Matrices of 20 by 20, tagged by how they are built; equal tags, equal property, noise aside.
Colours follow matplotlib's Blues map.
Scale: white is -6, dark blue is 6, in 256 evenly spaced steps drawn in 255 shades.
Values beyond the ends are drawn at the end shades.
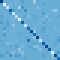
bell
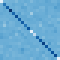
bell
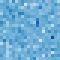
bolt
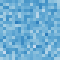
bolt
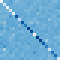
bell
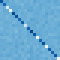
bell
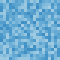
bolt
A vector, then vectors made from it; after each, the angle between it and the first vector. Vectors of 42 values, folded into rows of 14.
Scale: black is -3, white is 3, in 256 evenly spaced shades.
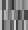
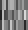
nearly opposite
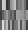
partly opposed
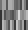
nearly opposite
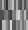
partly opposed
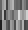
nearly opposite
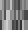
orthogonal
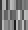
nearly opposite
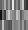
partly opposed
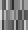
nearly parallel
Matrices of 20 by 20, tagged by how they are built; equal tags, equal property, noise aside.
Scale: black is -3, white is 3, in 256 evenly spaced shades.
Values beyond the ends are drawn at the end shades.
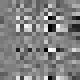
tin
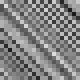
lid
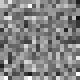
tin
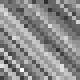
lid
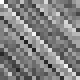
lid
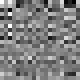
tin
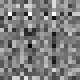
tin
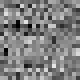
tin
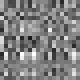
tin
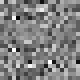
tin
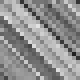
lid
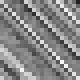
lid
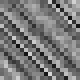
lid
